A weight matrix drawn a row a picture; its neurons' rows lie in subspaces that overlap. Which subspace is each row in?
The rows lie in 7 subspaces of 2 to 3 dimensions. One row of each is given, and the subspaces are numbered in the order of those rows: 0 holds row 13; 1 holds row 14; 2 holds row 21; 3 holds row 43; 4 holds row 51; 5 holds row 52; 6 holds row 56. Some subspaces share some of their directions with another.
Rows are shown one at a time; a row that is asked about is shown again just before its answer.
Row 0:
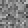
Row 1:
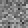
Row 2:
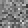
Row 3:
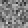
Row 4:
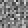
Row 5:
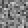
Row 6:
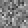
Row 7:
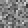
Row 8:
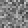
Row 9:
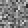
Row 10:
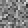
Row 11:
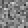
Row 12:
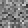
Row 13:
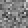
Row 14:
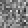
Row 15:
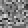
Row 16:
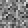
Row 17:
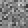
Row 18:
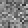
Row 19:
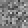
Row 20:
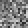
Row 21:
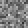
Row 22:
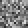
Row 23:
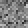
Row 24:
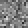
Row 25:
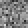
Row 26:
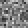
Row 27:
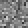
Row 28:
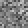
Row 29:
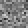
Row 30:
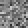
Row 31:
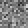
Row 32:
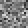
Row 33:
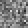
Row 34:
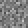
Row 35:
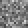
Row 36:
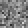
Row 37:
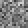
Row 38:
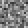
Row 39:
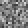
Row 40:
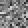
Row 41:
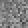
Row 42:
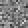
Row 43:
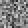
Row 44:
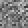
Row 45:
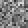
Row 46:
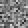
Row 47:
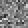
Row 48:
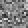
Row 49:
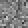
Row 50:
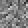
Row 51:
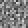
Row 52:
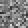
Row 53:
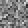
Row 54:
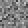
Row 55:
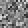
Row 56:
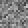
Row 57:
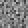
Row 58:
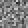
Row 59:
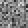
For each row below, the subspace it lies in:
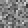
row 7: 3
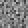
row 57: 4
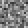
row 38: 2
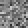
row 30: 5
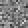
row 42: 5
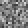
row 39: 3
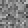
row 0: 2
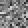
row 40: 5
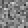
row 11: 2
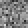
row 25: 3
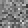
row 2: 1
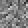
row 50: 5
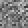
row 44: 6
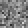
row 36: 2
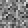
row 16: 0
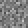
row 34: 4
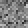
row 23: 3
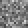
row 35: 3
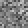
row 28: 6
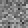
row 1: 1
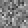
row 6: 6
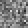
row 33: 1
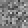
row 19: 6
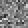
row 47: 0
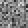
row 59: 4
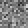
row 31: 4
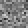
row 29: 0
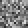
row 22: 3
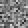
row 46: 5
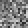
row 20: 1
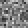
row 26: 3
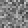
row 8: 6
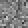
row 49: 2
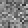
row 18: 1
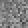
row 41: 1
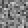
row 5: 2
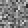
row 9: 5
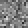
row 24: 2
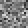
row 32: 0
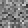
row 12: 1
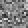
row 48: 0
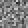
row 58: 4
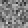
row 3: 3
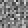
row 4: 4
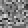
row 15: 0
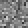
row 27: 2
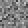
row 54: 4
